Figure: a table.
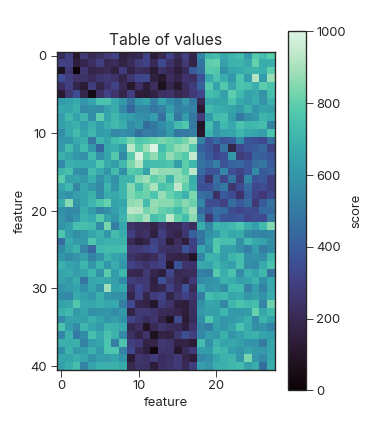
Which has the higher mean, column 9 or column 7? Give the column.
7
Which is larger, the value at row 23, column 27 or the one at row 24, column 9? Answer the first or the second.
the first
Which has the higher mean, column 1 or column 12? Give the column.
1
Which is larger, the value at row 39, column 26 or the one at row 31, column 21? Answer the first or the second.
the second
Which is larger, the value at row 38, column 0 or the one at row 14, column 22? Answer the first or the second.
the first
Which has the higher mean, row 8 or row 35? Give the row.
8
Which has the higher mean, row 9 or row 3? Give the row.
9
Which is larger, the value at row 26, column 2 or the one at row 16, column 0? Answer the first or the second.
the second
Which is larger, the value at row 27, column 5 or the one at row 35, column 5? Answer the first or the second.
the first
